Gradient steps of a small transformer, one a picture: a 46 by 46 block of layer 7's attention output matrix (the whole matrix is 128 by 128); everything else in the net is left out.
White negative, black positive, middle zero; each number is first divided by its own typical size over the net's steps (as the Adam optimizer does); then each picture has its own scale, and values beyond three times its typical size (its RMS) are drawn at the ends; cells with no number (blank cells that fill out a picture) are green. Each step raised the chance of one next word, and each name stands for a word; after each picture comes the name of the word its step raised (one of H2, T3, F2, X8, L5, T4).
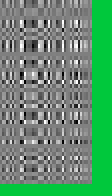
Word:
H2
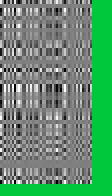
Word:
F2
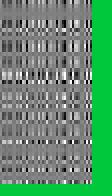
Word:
H2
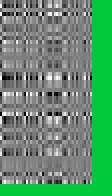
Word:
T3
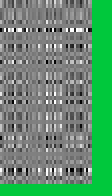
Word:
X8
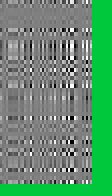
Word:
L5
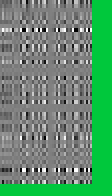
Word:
X8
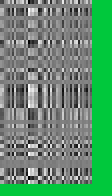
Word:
F2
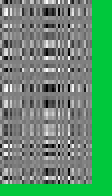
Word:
F2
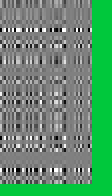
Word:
X8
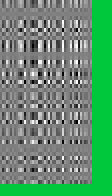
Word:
H2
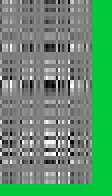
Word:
L5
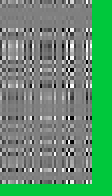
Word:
L5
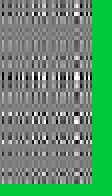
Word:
T3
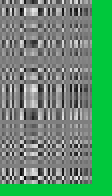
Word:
F2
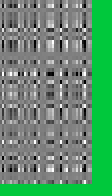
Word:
H2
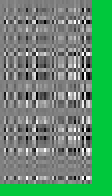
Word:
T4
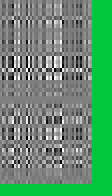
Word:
T4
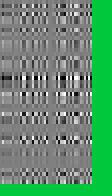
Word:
T3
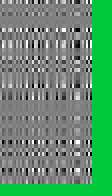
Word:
L5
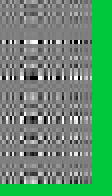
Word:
T3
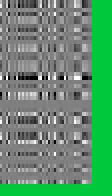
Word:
T3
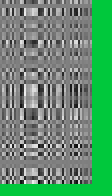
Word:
F2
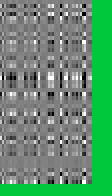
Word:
T3
